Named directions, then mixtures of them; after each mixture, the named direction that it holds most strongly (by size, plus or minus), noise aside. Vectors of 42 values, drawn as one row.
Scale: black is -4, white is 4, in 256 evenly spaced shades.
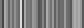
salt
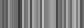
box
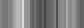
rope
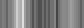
rope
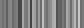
box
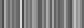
salt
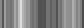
rope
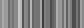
box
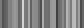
box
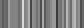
box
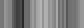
rope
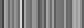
salt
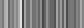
box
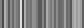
salt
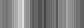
rope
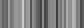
rope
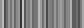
salt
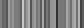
box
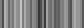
salt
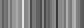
rope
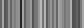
salt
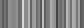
box
